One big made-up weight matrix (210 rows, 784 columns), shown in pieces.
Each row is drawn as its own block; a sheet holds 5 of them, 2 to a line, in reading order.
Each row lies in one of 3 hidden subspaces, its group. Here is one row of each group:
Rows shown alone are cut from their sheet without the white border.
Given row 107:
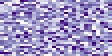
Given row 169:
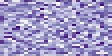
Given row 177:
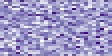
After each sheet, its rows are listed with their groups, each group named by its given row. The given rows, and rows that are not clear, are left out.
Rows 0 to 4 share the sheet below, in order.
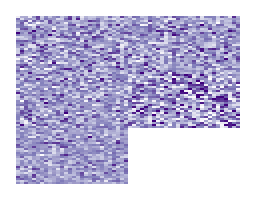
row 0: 177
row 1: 177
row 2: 177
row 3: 169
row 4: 177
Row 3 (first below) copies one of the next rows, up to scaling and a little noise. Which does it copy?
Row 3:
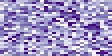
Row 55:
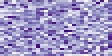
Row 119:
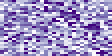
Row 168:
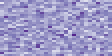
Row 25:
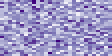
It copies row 119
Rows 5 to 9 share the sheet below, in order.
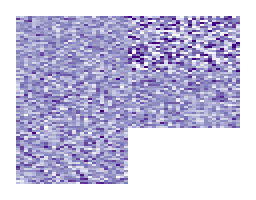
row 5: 169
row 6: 177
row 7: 169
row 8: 169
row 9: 169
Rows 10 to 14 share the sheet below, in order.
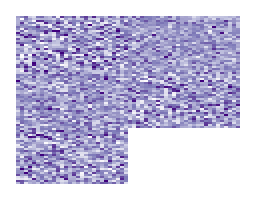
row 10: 177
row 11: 107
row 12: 177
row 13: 177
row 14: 177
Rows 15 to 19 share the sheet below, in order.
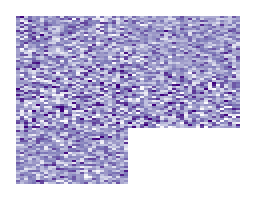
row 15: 107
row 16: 177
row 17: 177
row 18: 107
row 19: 169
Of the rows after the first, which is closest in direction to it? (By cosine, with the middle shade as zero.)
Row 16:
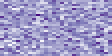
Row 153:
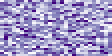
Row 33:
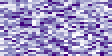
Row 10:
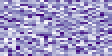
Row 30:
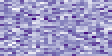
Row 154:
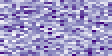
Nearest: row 30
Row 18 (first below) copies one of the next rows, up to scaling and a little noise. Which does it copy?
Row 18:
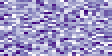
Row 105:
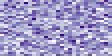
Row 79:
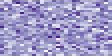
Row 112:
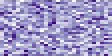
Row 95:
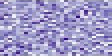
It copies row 95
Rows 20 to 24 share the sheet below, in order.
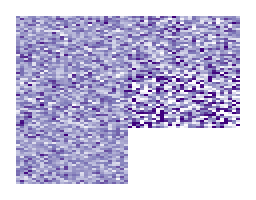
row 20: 177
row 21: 177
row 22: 169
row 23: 169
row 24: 177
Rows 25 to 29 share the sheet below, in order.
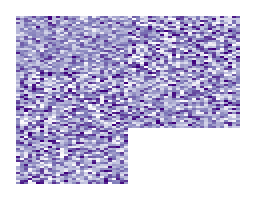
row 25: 169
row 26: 177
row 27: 169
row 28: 107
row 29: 107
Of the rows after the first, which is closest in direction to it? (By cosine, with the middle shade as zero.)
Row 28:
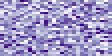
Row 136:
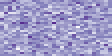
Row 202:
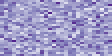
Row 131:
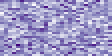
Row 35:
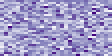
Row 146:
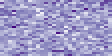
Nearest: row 131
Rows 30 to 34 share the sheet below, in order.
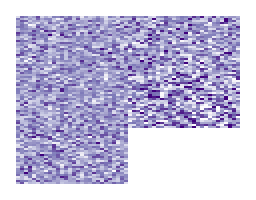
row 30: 177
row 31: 107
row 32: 177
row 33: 169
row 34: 177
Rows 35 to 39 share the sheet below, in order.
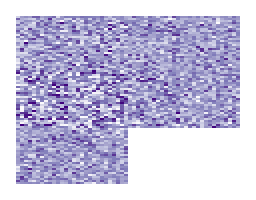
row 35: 107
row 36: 177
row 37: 177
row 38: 177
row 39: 169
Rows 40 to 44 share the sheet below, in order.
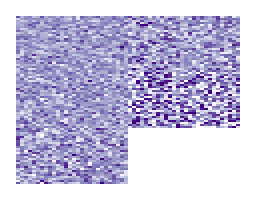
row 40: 177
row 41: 177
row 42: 177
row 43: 169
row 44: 169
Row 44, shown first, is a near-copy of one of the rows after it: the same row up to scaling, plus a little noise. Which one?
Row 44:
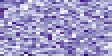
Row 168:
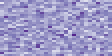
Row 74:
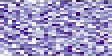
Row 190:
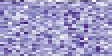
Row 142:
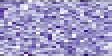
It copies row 142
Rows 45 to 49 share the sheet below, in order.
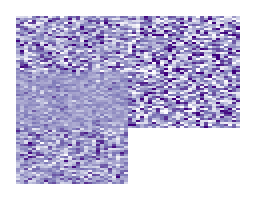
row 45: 177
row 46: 169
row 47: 177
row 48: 107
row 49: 107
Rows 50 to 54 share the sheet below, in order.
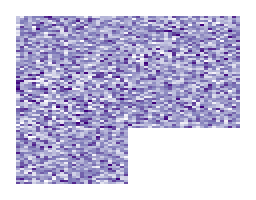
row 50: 169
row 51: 177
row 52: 169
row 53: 169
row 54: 177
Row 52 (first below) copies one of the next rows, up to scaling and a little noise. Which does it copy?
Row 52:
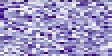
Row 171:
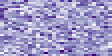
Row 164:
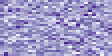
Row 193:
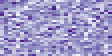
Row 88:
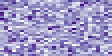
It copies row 171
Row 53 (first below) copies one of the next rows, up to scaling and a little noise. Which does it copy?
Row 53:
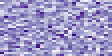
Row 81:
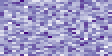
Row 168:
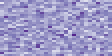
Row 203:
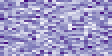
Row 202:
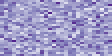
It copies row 168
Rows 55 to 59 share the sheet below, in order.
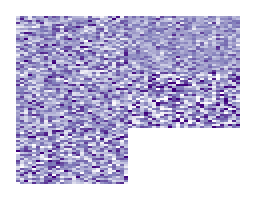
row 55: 169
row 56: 177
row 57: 107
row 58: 177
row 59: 177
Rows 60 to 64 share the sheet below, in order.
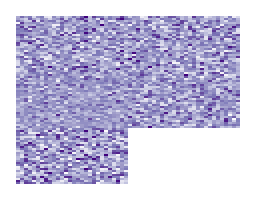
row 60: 169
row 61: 107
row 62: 107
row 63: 169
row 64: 107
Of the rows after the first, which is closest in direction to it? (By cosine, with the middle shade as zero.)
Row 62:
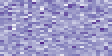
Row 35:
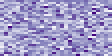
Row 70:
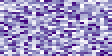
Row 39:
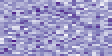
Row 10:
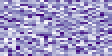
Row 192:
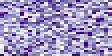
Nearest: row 192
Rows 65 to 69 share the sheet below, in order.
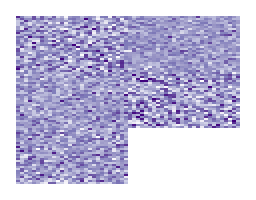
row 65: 107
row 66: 107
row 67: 107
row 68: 177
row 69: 107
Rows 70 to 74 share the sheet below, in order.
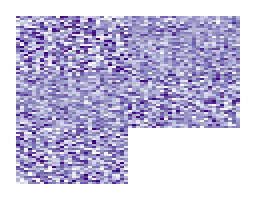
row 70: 169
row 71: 177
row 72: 177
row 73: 177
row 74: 169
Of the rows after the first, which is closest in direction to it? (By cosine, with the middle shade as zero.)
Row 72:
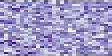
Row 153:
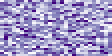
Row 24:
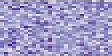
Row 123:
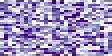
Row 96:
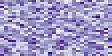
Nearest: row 24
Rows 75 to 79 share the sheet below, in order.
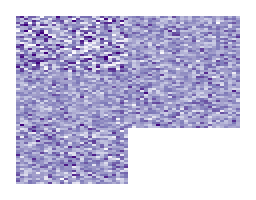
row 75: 107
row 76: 177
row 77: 177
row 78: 107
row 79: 107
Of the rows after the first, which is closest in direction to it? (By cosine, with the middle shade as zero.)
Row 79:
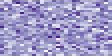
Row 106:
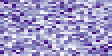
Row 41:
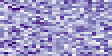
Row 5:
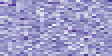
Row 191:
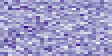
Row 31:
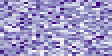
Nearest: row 31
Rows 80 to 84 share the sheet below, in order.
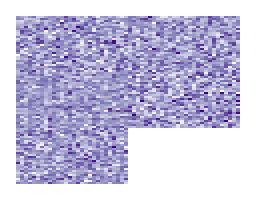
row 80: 169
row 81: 169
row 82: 107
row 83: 107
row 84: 107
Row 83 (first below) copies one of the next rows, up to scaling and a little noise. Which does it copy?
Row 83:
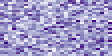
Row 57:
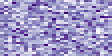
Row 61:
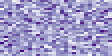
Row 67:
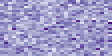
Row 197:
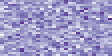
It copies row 67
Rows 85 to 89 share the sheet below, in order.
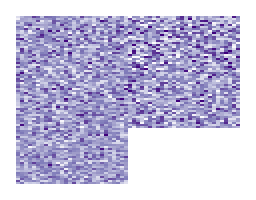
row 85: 107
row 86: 177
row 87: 169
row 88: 169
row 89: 177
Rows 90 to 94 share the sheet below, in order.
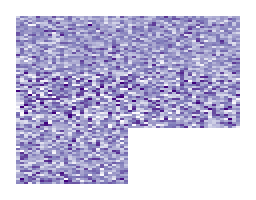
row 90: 177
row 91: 169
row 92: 107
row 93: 177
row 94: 107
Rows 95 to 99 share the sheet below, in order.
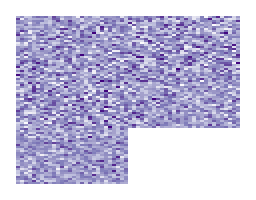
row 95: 107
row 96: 169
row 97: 169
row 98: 177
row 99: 177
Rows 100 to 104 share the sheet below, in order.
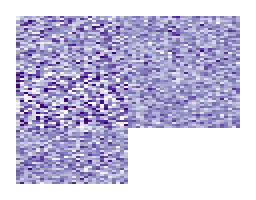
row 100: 107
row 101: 177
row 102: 169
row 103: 107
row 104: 107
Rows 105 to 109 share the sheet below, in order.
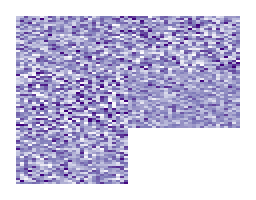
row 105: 107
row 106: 107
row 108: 177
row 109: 177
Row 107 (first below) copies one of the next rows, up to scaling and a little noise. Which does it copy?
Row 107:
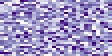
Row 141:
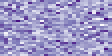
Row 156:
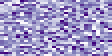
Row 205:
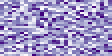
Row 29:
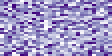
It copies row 156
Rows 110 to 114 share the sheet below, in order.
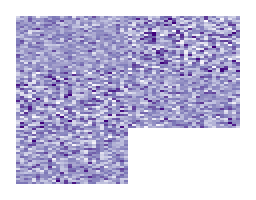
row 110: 107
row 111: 107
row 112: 107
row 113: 177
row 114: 169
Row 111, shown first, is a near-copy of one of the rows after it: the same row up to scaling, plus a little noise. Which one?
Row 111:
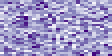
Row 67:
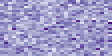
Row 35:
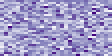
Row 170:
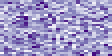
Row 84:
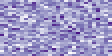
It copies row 170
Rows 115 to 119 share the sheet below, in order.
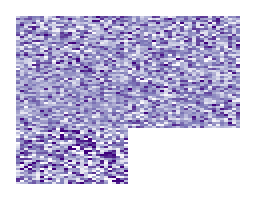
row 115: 169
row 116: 177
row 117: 177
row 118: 177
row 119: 169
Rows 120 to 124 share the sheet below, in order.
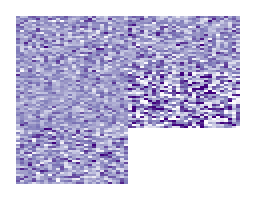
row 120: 107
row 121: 169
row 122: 169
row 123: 177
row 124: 169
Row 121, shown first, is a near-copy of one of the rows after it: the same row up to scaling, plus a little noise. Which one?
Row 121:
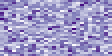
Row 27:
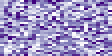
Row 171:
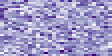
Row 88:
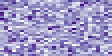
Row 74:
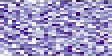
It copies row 88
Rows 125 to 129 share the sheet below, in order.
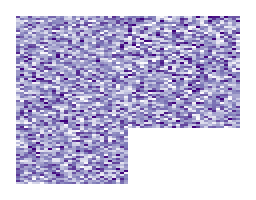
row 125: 177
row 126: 169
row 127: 177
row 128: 169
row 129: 107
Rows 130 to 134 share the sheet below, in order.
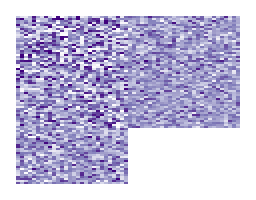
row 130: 177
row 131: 107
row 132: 169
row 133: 169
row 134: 177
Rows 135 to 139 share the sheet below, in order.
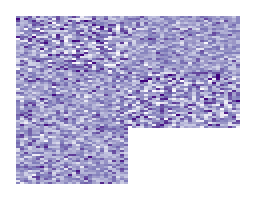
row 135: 107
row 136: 107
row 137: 177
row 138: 177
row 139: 169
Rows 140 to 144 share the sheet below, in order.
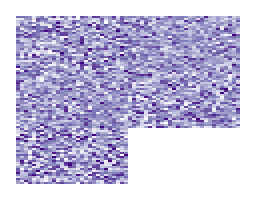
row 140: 177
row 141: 107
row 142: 169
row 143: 169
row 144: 107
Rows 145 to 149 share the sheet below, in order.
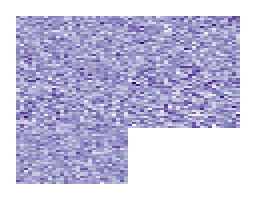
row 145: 177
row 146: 169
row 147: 177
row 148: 169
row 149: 107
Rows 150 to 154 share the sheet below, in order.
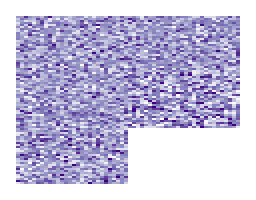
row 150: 107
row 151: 169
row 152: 169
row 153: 177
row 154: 107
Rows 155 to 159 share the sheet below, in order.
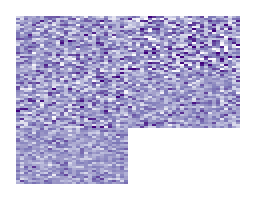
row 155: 107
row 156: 107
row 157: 169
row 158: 107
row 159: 177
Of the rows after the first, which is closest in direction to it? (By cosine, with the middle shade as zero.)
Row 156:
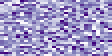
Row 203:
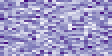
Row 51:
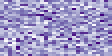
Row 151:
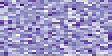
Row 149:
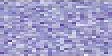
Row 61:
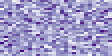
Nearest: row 61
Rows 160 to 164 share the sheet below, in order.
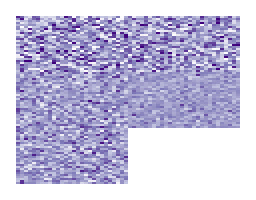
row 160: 169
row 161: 177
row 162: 169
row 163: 107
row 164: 169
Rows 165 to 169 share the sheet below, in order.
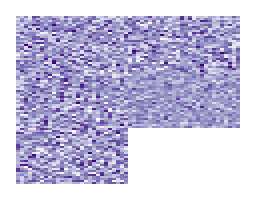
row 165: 169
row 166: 177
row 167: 107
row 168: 169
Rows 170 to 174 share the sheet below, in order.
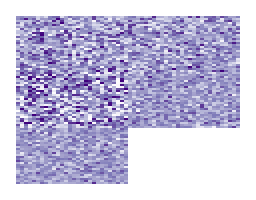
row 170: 107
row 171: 169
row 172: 107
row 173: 169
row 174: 107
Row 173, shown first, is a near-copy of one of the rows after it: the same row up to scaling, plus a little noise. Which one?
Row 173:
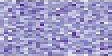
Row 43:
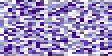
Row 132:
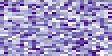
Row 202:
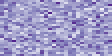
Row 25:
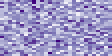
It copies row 43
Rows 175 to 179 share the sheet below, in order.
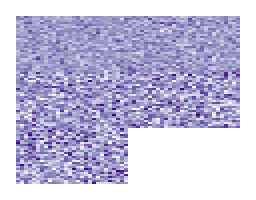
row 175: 107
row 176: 107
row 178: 107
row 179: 107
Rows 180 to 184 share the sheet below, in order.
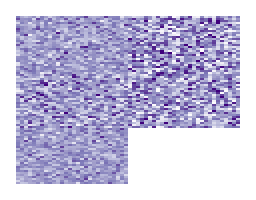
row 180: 107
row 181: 177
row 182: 169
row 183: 169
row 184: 169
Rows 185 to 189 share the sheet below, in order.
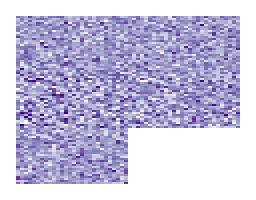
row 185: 177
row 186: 177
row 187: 177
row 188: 177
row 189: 177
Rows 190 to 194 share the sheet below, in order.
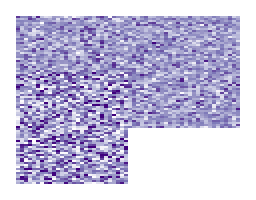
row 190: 169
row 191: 177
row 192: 107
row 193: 169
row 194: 169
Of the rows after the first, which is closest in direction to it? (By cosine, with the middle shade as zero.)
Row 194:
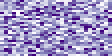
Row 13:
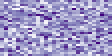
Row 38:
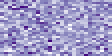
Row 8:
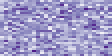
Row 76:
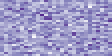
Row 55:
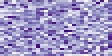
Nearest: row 55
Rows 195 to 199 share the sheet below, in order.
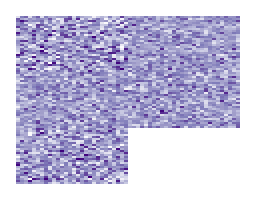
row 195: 177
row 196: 169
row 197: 107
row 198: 107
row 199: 107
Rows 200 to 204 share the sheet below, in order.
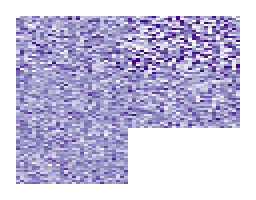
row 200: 177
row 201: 107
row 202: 169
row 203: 169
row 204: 177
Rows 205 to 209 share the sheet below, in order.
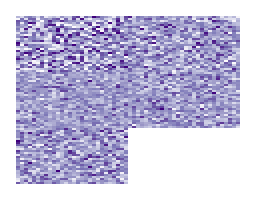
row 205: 107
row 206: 169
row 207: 177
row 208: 177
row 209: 107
